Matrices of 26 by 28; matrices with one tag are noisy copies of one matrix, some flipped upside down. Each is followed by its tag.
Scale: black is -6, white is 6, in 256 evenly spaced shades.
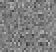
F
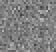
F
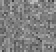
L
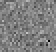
F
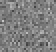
F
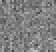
L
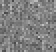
L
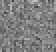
L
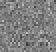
F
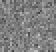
L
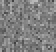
L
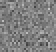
F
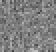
L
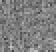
L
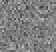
F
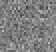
F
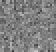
L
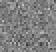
F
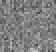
L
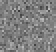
F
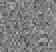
F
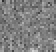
L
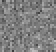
L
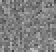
L
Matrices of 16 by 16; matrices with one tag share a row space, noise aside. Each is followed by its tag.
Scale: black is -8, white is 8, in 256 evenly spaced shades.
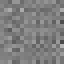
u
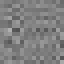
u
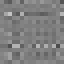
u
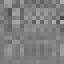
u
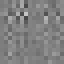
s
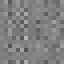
s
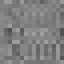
u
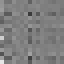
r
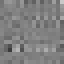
u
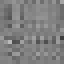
u
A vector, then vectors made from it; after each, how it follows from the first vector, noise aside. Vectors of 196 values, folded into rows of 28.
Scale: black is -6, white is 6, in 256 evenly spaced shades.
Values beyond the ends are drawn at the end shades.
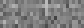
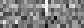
scaled up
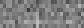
reversed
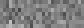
wrapped around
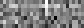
scaled up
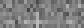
reversed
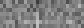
reversed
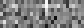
scaled up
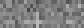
reversed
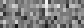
scaled up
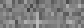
reversed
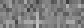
reversed
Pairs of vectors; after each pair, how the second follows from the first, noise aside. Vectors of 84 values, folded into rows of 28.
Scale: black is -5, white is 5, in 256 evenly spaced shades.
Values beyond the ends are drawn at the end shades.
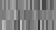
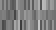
negated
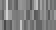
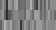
negated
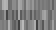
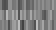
negated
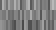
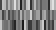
scaled up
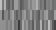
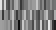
scaled up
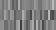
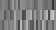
negated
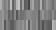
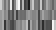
scaled up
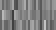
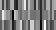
scaled up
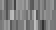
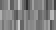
wrapped around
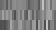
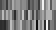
scaled up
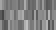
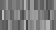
sign-scrambled
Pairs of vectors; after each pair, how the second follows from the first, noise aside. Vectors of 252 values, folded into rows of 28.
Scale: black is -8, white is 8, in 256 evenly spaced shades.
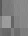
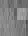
reversed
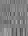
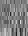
scaled up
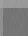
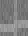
wrapped around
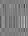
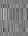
reversed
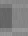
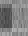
scaled up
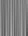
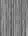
negated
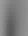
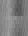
wrapped around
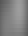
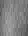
reversed
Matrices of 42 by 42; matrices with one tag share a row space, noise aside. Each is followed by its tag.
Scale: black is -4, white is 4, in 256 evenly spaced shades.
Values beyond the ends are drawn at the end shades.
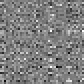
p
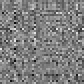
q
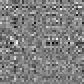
q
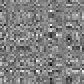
p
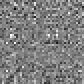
q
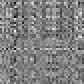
q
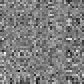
p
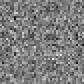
q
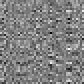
p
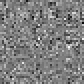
p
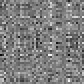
p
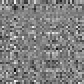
q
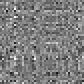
q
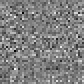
q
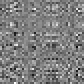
q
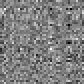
p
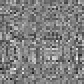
q
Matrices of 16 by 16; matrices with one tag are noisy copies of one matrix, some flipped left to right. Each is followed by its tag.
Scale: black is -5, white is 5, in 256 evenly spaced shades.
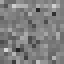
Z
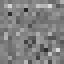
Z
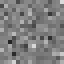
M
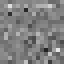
Z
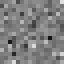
M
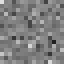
M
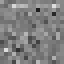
Z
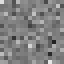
M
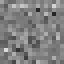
Z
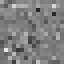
Z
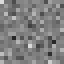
M
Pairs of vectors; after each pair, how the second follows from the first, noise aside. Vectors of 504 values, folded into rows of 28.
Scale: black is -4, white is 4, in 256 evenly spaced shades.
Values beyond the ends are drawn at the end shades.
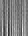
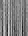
negated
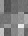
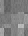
shrunk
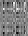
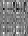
negated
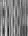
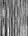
negated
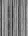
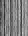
wrapped around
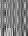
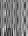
negated
